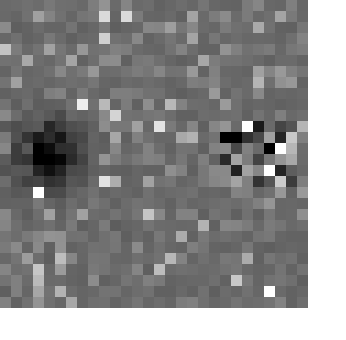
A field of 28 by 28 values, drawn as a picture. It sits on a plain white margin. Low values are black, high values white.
Values change most from cell to cell in the middle right. One dip sinks in the middle left. An odd patch, rougher than its surroundings, sits in the middle right. Neither half mirrors the other. No overall slope runs across the table. The middle left is the ninth with the lowest average.
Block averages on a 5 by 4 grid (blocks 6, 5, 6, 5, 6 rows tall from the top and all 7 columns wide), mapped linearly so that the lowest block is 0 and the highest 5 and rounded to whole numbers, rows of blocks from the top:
4 5 4 4 | 4 5 4 4 | 0 4 4 4 | 4 4 4 4 | 5 4 4 4
